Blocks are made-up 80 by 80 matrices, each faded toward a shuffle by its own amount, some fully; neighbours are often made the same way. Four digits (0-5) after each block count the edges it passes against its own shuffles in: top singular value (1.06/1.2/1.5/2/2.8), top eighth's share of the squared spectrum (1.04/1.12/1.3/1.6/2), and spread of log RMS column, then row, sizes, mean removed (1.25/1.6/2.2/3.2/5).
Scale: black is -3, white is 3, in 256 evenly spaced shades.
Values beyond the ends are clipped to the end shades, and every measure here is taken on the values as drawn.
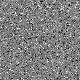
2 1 0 0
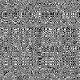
4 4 2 3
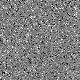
2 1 0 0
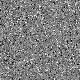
0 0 0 0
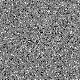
0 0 0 1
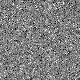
0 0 0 0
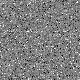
0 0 0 0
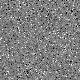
0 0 0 0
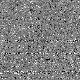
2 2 0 3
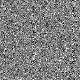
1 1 2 0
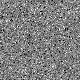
0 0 0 0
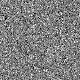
0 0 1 0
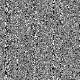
2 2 3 0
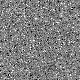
0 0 0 0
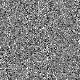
0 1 2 0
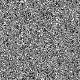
0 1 2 0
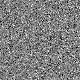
0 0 1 0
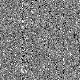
1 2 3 0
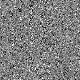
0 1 2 0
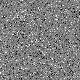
1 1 0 0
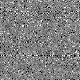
3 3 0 3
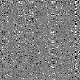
4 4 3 2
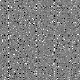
4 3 2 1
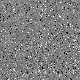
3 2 1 0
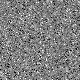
2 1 0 0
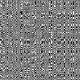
4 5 4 3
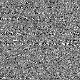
1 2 0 3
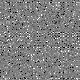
4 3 1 2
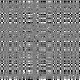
5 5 4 4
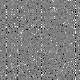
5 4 2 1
